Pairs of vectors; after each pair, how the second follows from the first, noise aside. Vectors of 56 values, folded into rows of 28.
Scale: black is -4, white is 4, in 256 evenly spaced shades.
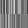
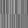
shrunk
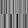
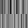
reversed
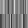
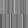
shrunk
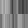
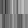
negated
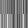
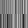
negated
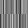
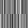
negated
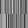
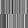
negated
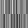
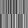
reversed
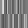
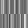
reversed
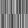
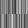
negated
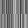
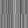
shrunk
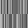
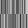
reversed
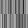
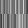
negated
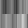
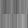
shrunk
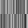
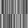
reversed
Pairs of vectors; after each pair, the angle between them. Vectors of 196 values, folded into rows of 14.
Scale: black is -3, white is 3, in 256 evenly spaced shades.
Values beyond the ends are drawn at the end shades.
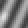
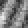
nearly parallel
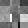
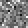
orthogonal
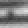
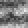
nearly parallel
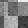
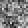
partly opposed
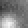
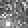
partly aligned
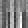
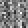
partly aligned
